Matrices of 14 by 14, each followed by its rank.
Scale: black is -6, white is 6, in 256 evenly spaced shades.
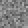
full rank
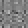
three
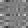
two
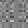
two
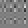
one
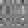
two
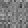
three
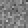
full rank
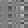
one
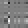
one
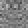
three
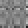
two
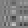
one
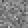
full rank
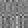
two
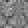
three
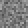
full rank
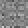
three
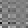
one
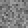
full rank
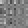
two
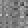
three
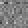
three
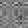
two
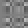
one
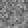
full rank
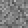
full rank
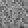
full rank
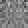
three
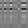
one
